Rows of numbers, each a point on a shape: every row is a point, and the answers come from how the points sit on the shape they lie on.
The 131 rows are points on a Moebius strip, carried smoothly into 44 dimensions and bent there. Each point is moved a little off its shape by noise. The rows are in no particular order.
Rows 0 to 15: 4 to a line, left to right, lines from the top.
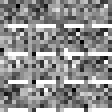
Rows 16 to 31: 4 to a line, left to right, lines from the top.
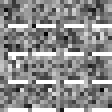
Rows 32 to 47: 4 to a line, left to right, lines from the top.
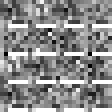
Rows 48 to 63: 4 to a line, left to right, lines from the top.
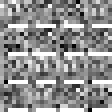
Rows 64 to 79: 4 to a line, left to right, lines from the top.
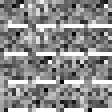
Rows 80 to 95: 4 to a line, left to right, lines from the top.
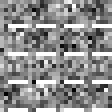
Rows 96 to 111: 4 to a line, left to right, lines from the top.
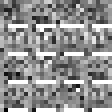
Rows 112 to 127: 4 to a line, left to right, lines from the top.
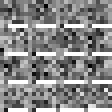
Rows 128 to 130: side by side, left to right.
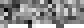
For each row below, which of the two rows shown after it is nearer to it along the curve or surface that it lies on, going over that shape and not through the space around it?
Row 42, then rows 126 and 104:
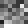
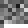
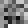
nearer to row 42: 126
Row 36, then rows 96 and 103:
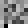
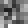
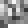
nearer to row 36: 103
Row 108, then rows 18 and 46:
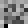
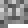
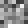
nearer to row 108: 18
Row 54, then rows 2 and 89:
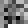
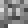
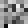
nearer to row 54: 89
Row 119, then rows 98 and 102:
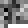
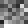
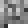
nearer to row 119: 98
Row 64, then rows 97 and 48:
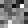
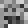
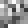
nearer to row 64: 48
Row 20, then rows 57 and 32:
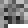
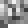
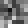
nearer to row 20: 32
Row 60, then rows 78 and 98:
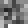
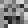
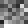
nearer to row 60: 78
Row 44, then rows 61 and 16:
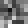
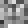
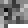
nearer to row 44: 16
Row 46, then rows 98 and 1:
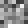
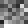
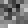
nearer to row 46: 98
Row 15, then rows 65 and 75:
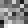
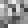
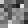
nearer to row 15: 75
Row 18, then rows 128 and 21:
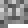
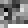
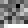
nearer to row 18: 21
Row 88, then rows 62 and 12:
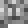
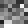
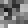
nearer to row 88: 62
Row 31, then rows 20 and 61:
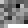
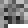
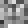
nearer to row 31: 61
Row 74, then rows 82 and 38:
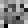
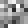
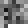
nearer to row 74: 82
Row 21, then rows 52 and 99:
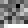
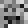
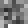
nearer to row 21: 99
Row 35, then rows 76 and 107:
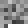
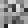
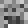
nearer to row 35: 107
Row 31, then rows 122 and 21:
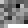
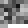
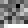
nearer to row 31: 21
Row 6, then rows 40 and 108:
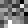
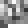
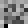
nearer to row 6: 40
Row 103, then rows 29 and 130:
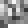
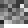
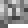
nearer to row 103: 130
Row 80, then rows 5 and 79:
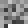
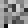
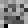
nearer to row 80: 79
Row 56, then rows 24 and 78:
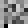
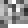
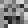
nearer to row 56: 78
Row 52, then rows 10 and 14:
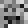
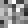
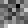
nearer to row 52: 14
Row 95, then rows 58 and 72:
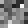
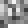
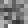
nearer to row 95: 58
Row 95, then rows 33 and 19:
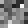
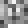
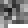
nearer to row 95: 33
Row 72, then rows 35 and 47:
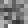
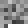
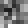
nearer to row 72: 47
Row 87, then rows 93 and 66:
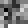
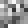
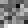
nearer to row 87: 66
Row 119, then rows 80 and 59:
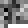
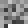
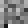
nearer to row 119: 80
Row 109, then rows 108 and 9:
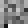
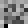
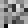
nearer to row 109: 9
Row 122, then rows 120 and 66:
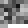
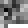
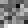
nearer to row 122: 120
